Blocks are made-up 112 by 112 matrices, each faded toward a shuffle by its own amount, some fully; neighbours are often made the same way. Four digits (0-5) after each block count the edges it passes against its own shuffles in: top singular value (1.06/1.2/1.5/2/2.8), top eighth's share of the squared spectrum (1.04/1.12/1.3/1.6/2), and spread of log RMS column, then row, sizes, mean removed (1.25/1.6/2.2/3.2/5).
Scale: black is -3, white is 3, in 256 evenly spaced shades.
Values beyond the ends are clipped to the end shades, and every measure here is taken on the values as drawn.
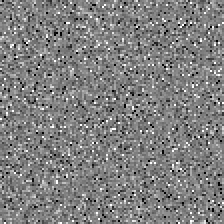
0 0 0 0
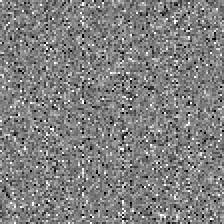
1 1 2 0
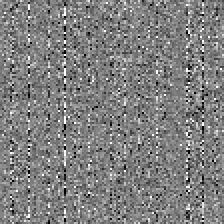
2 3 4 0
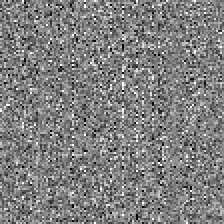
1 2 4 0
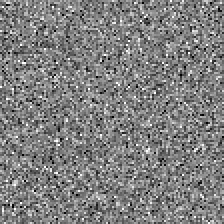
0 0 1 0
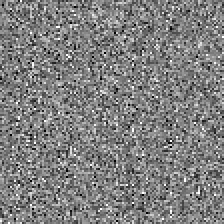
1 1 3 0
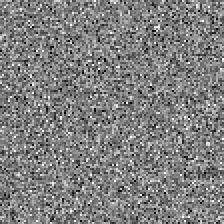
0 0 0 0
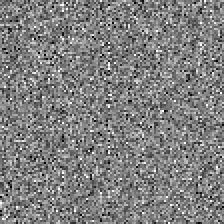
1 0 2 0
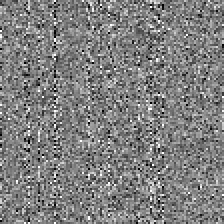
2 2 4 0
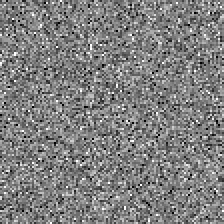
0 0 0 0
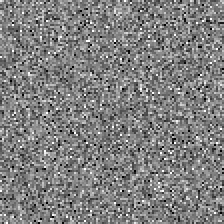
0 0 1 0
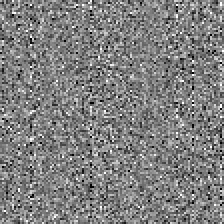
1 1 3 0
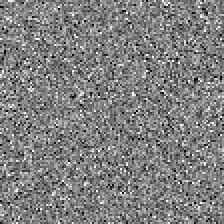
0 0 0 0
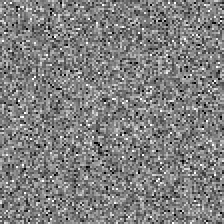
0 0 0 0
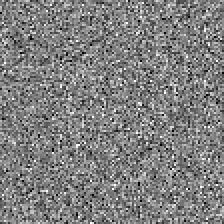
0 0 2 0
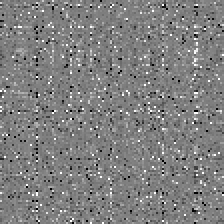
4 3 2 2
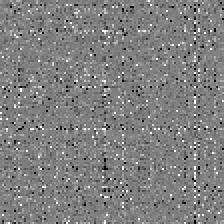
4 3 2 2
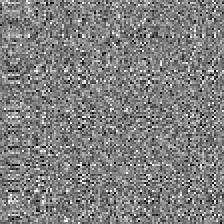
5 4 3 3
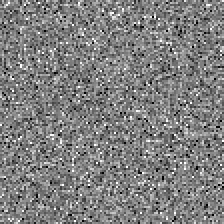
2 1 0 0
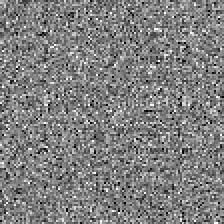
4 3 1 1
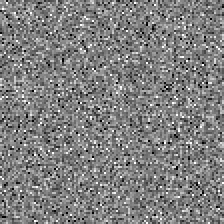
1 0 0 0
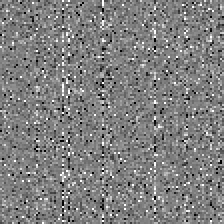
2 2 3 0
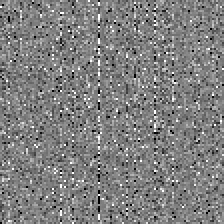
2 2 3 0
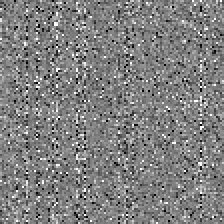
2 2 3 0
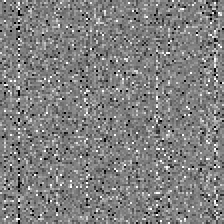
2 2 3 0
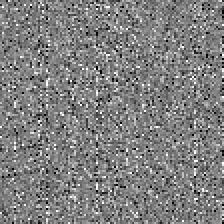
1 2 3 0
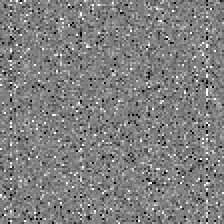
2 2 2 0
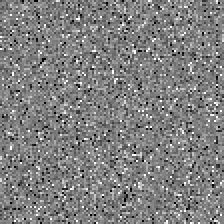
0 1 1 0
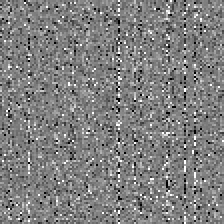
2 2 3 0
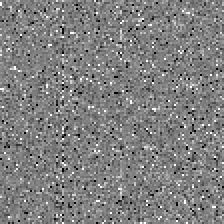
2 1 1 0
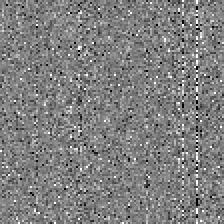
3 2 3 0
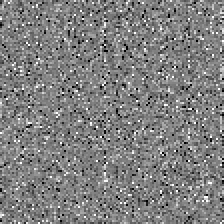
1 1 2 0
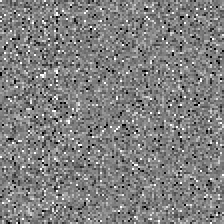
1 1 2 0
